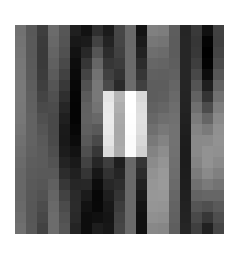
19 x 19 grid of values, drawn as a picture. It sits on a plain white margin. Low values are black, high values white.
Slope: none. Odd patch: higher, in the centre. Ninth with the highest average: centre. Roughest part: centre.
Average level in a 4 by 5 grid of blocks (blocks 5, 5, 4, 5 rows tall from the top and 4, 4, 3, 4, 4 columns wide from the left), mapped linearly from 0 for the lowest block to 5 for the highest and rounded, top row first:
21120 | 21532 | 20332 | 20121
